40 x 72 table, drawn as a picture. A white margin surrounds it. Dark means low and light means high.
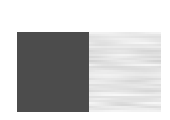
It is made of 1 by 2 panels. Panel 1,1: low, flat. Panel 1,2: very high, streaked across, faint in contrast.
